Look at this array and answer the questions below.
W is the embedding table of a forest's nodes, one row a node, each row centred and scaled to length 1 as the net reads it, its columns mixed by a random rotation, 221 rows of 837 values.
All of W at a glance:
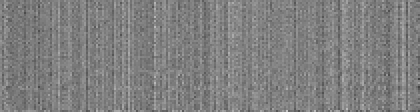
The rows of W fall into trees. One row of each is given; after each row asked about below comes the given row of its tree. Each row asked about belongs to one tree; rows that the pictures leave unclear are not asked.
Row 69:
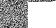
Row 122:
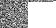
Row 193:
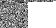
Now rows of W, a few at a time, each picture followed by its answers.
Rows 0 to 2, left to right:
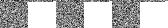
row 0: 193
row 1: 193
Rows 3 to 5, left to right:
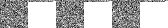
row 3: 122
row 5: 122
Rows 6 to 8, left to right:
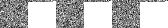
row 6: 122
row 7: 69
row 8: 122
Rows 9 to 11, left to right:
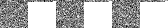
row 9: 193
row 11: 122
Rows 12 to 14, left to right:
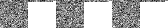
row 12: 193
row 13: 122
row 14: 193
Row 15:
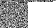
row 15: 193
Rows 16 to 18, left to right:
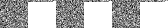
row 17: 122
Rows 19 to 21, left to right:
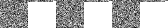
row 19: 193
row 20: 122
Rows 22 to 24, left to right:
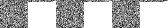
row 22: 69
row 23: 122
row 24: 69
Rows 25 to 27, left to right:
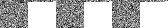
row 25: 193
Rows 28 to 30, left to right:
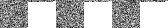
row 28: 69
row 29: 122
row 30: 193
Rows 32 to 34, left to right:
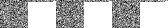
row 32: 122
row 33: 122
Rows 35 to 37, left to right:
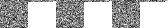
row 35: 122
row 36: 122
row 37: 193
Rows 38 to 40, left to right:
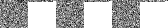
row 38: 193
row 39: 69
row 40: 122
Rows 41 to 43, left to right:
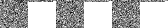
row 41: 193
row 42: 122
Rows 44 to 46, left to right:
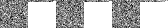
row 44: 69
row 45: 122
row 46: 122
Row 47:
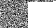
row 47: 193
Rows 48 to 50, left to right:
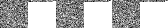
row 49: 69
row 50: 193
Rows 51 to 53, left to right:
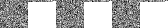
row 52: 122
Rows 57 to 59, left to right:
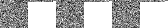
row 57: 193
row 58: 122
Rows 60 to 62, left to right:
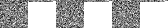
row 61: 122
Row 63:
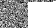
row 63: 193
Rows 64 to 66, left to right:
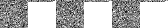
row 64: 69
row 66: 122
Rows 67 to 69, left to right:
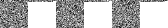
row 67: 193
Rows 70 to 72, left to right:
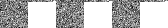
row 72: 122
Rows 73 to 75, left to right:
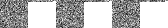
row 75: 193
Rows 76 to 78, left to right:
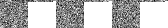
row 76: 193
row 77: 122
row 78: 122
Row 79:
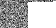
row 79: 193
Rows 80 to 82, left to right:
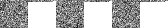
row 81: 69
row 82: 122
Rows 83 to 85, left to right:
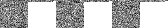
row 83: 69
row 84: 193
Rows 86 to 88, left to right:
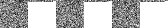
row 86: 193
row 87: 69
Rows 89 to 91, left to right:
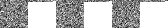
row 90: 69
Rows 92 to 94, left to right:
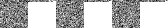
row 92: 122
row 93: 69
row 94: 193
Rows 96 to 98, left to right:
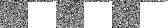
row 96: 193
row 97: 193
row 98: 122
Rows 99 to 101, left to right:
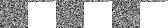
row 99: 122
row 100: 122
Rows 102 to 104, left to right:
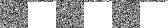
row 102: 193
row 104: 193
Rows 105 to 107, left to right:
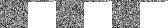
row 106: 122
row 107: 122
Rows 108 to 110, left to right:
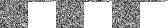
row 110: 122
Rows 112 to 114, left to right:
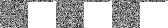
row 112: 193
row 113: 69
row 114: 193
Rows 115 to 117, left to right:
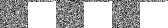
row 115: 122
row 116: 193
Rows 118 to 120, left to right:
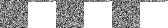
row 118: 122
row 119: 122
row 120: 122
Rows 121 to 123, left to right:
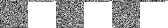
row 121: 122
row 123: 193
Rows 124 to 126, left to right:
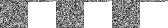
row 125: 122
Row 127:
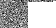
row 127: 193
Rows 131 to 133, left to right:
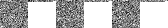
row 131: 193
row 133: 122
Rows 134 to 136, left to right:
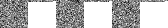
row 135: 193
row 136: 122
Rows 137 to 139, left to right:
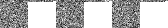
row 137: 193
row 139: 69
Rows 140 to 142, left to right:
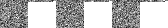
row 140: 69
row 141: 193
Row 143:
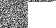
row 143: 69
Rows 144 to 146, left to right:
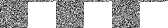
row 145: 122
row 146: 69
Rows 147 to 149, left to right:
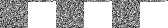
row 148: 122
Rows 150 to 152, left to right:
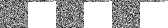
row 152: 122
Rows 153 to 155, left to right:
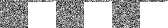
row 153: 122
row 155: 193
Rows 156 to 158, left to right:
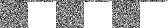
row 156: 193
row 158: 193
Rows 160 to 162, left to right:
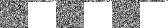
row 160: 122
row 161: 122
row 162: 193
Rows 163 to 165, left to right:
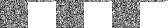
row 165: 122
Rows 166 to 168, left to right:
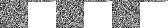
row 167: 122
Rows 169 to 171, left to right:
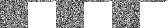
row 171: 69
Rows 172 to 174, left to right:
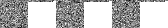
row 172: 69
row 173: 193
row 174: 193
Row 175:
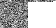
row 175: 193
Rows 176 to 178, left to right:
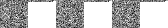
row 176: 69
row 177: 69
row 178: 69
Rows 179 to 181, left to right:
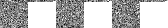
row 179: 193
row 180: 122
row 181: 69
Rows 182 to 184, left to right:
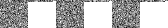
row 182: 193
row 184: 122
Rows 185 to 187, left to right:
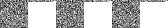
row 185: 122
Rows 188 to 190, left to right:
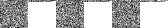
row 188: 69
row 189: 69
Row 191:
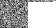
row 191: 122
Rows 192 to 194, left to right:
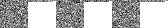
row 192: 122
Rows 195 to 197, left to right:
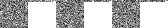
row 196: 193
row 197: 193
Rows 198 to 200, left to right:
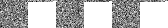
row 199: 69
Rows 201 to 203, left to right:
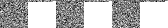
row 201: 122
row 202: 122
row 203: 193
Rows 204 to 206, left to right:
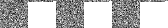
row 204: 193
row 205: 122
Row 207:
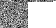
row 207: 193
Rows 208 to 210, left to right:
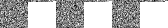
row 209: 122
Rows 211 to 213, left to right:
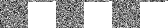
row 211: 122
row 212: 122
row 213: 193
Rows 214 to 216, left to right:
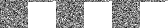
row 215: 122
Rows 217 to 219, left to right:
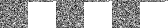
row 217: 122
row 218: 122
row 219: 122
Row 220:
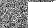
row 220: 69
